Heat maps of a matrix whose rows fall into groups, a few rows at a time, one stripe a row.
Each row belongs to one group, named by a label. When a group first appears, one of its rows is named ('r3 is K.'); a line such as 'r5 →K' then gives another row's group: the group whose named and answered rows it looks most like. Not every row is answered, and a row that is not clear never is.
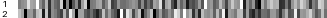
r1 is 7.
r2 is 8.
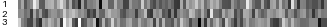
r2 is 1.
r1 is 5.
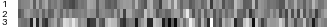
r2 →8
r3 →1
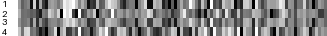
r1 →1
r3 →1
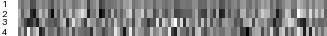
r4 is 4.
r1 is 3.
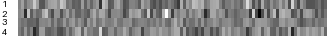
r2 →4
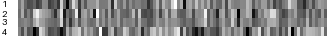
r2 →7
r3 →7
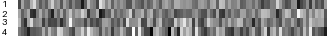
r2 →3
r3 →8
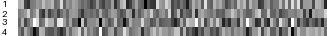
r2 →4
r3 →5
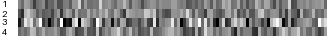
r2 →8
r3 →7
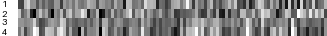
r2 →3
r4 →5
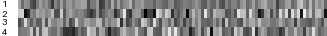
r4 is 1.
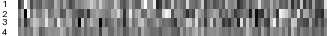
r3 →5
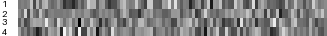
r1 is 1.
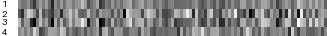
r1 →3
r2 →8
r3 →3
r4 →5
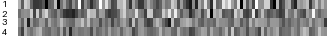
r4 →7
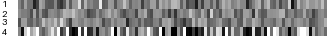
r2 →1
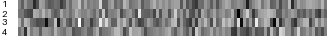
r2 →7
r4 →4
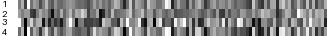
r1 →4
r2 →3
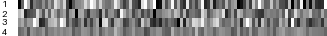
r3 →5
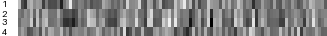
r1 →8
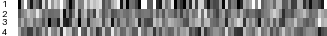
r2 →7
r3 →7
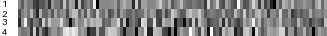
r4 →1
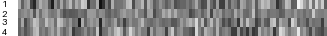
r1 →3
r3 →5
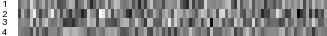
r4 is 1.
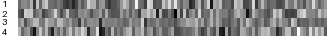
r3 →5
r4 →3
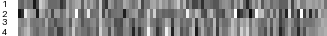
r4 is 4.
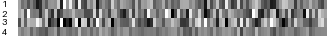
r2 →4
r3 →7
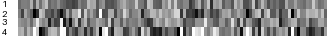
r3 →7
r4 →5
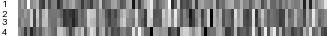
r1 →4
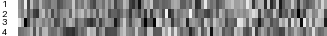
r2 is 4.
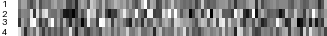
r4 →8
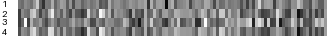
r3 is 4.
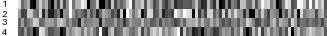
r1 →3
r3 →5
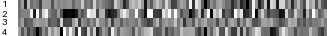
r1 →4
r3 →7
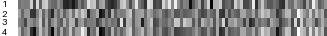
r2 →3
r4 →3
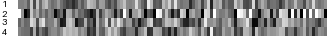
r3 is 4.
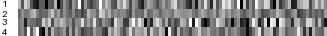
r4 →4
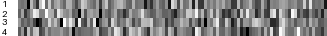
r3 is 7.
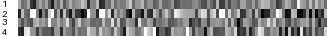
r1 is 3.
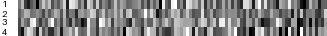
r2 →8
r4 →8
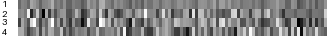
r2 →4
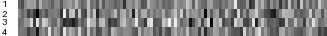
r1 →8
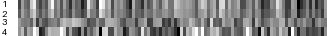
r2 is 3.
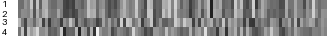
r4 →7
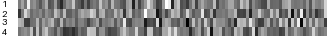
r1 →4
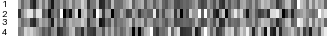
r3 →3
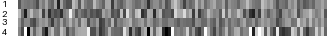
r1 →7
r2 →8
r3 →3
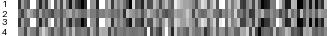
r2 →8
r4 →4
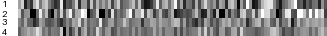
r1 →7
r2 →3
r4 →7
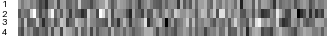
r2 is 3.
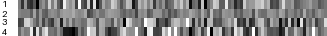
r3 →8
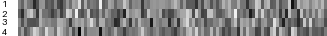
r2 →8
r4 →5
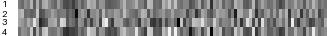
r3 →5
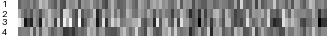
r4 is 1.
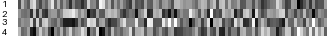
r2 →1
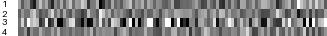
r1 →3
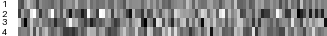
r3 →8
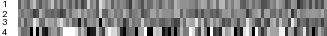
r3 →5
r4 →1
